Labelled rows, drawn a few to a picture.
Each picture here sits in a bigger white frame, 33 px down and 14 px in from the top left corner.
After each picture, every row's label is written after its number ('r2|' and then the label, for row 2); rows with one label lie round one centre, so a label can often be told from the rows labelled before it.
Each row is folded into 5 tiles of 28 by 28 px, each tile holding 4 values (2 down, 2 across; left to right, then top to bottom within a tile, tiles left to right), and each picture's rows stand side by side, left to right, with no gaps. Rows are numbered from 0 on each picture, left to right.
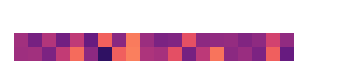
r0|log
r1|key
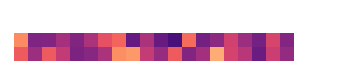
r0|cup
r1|key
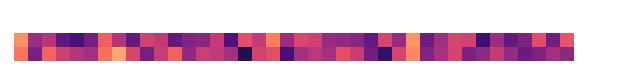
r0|cup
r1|log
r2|log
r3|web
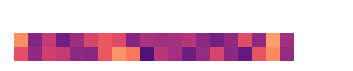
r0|cup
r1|log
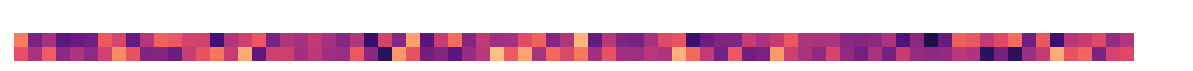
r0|cup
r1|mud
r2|log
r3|mud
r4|cup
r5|key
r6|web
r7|mud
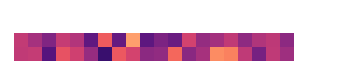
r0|log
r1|key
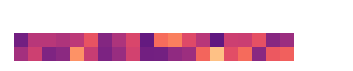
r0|key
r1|mud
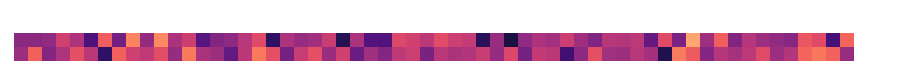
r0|log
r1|cup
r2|web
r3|web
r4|log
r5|cup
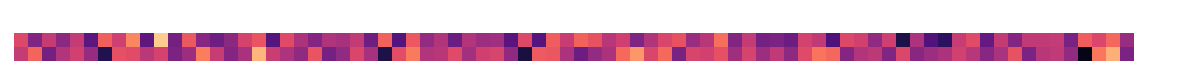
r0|log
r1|cup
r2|log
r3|log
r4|mud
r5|cup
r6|web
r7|log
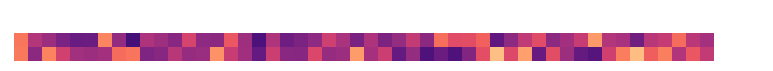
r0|cup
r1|key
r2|key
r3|mud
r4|mud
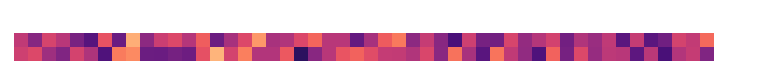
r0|log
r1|mud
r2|mud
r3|key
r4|web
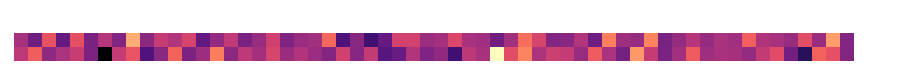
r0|log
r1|key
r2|web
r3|mud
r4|key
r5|log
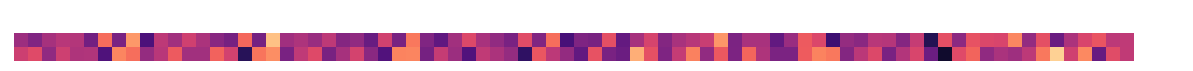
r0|log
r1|log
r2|log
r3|log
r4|key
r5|cup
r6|log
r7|mud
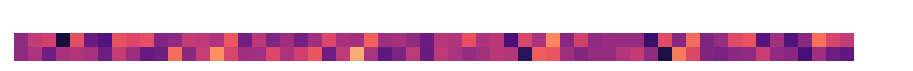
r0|web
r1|key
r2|key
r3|log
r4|log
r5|web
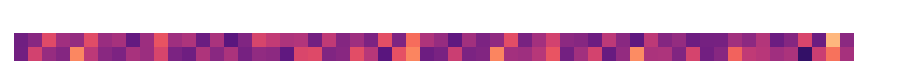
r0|key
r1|web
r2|log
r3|key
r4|key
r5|log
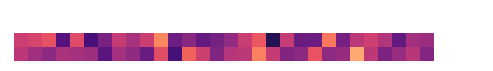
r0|web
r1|cup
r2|key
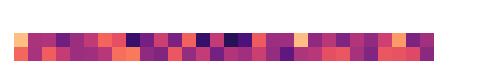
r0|cup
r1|web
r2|cup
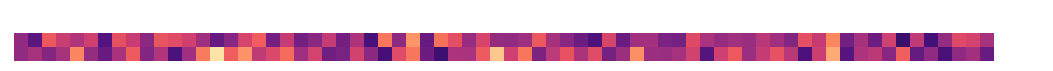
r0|key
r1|mud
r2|log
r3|mud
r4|key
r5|log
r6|web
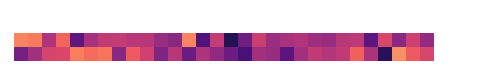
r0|mud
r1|web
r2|log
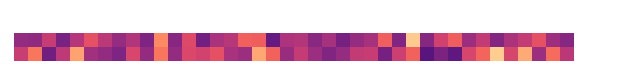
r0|key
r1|cup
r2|log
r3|mud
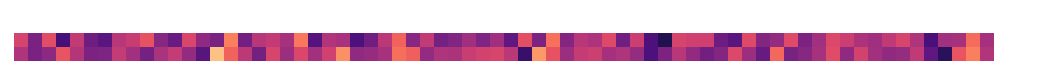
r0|web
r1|key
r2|cup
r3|log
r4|web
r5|key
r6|log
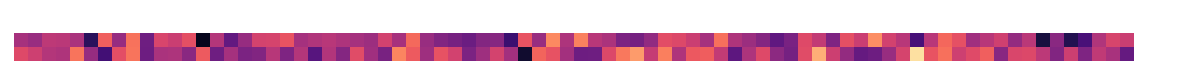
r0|log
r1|web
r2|log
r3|log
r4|mud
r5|cup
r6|mud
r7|web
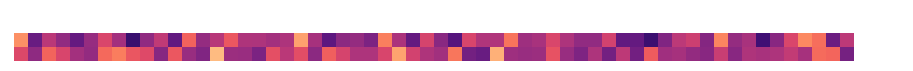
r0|cup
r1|key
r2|cup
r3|key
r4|web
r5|cup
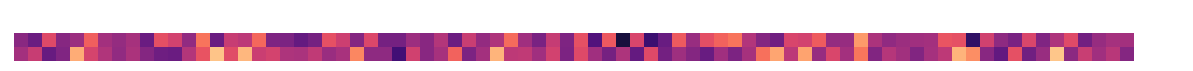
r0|key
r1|mud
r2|key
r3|key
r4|web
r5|mud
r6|cup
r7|key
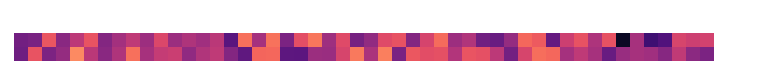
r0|key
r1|log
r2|mud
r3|cup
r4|web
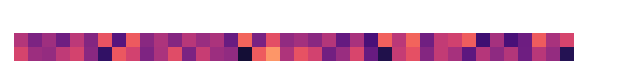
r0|log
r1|log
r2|log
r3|web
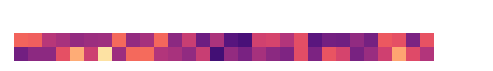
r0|mud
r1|web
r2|cup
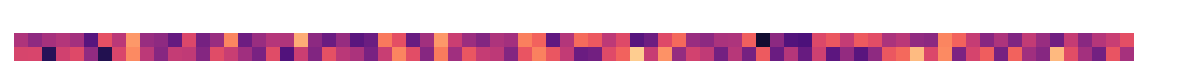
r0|log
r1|key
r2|cup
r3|cup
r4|mud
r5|web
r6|mud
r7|key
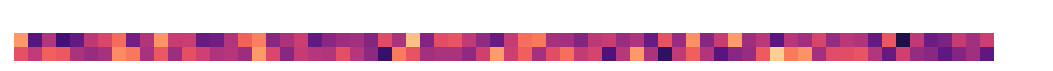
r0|cup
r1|cup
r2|log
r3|mud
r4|log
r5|mud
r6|web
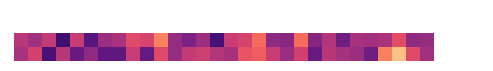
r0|web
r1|cup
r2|cup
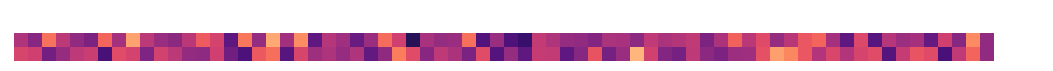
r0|log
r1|log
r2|cup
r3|web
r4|key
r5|mud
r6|log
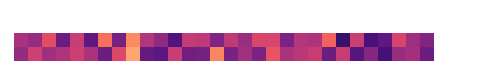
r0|log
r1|key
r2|web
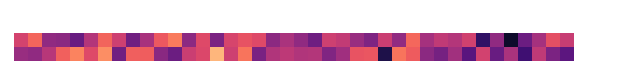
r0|mud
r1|mud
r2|log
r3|web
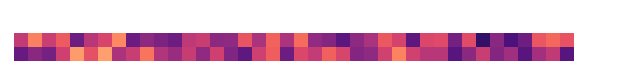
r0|mud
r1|log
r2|cup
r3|web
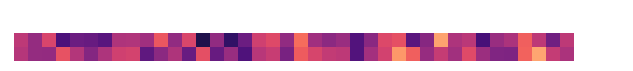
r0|web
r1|web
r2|cup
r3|cup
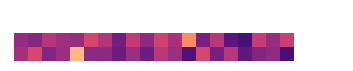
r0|key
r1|web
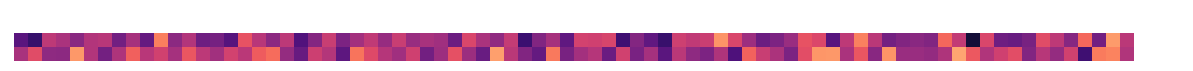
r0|key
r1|cup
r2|key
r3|key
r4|web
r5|cup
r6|cup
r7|log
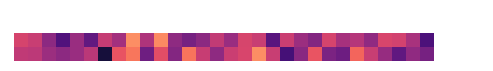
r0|log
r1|cup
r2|key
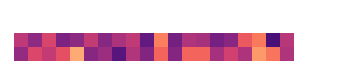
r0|key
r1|cup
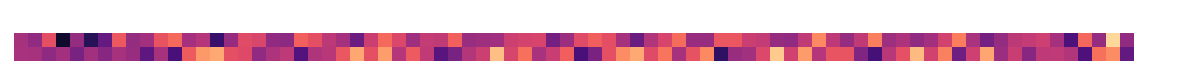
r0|web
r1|mud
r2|mud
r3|mud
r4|mud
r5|mud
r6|mud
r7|log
